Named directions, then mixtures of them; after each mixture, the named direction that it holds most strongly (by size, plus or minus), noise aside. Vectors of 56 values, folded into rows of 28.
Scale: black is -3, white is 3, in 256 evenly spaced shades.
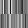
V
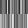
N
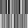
N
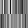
V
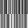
N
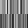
N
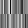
V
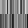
N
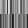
N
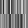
V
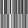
V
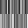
N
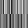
V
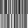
N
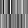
V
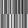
V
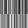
N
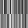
V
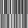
V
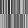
V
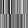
V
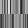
N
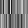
V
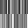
N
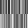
N
